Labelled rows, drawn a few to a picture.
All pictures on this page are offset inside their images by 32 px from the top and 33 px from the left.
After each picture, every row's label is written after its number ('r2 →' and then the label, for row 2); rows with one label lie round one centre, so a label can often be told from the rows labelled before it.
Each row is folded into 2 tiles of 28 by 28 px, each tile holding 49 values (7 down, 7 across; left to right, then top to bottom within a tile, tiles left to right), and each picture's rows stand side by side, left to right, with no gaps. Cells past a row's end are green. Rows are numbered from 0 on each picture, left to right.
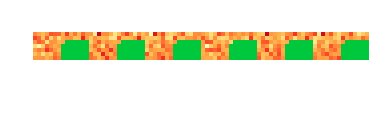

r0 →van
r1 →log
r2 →log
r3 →van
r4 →log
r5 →log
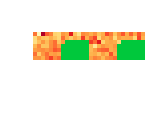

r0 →log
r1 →van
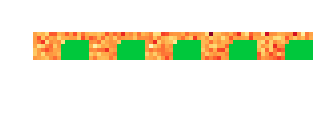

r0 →van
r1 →van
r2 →van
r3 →log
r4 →log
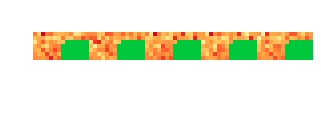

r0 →log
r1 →van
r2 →log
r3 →log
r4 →log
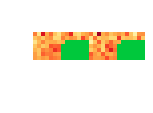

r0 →log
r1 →log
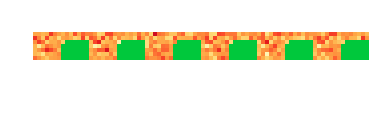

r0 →van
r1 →van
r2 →log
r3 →van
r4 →van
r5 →van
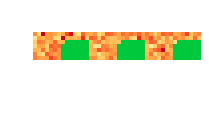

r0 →log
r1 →van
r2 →van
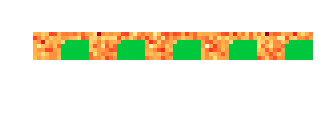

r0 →van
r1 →log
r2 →van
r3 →van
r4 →log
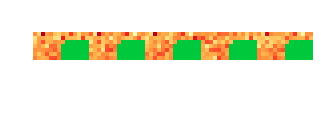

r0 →log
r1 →log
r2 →log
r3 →van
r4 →log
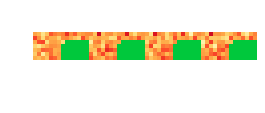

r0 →van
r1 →log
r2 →log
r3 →log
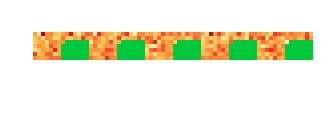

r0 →log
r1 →log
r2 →van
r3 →log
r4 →van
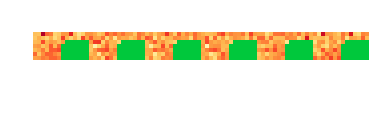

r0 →log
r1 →van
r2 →van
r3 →van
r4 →van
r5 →log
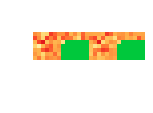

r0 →van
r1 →van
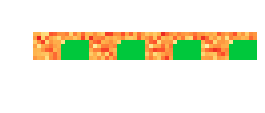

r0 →van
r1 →van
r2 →van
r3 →van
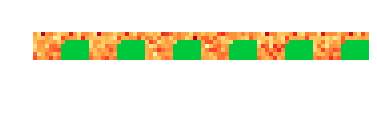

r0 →log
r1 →log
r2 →van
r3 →van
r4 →log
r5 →log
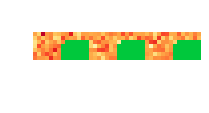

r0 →log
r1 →van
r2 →van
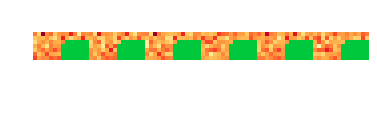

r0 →log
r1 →log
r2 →log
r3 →van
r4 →log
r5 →van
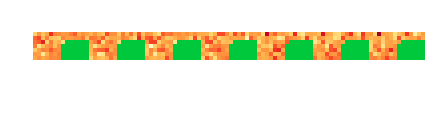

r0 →van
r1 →van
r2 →van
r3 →van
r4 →log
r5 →log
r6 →log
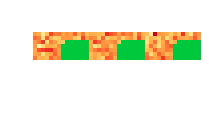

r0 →van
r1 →van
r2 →log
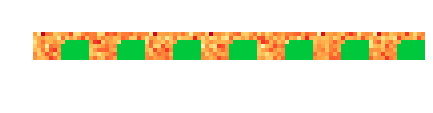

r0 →log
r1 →van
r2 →log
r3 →log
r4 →van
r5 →log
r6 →log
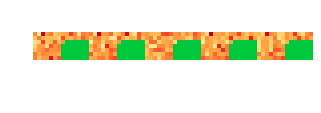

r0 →log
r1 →log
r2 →van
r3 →log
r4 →log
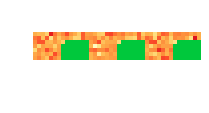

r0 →van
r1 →van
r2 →van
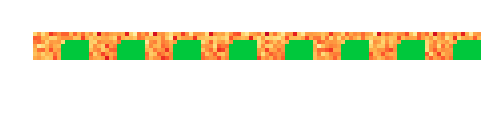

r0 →van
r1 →log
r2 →log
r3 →log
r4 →log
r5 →van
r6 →log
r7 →log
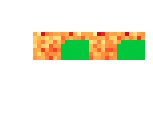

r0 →log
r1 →log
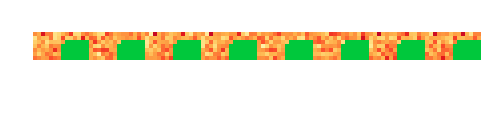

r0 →log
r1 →van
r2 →log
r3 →log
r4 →van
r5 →van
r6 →log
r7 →log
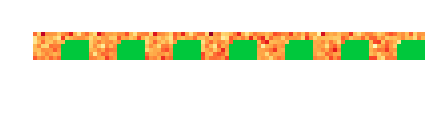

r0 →log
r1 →log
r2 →log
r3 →log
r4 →van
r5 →log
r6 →van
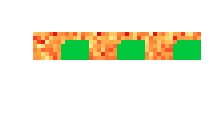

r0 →van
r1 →log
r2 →log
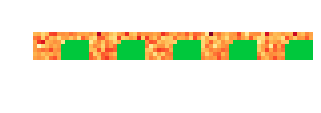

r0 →van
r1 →log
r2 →van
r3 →log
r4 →log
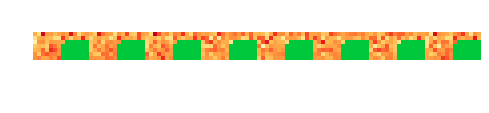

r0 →log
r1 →log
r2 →log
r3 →van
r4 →van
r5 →van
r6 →van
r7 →log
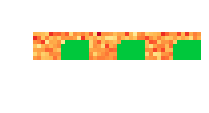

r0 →van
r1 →log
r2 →van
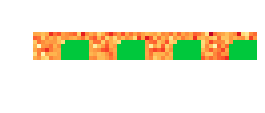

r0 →van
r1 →van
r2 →van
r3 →log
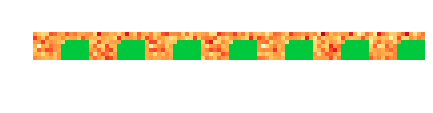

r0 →van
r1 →log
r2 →van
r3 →van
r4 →van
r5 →log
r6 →log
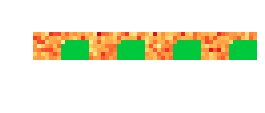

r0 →van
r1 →log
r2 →log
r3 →van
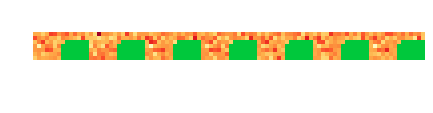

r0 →van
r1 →log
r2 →van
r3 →van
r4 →van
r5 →van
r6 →van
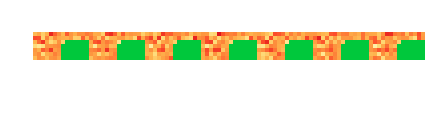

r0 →van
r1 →van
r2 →van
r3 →van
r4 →van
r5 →van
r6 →van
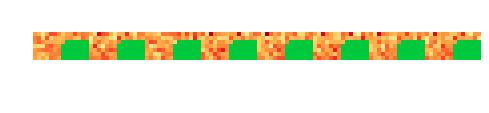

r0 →van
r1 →log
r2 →van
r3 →log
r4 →log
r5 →log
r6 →log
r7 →log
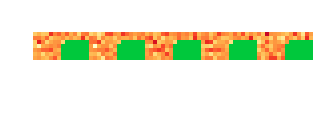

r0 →van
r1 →van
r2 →van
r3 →van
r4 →log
